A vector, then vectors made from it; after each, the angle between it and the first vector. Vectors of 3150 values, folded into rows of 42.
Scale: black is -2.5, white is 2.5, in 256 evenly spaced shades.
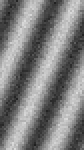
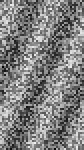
partly opposed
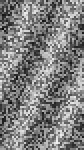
partly aligned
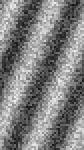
nearly opposite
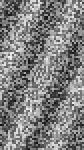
partly aligned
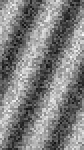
nearly opposite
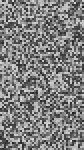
orthogonal
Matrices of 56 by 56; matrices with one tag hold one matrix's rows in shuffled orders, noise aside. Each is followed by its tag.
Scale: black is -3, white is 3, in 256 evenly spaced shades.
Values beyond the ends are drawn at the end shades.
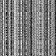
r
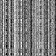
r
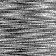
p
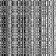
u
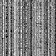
r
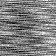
p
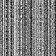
r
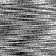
p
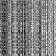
u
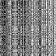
u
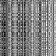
u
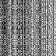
u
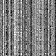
r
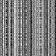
r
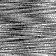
p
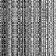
u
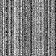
r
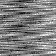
p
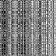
u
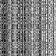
u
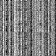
r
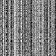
r
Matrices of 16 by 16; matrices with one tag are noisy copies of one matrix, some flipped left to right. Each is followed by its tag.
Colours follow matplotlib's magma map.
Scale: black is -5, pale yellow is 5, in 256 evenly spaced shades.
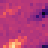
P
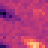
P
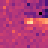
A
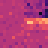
A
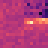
A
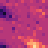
P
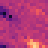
P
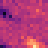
P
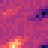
P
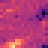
P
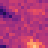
P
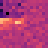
A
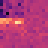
A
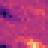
P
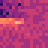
A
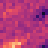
P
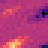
P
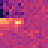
A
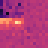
A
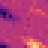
P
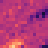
P
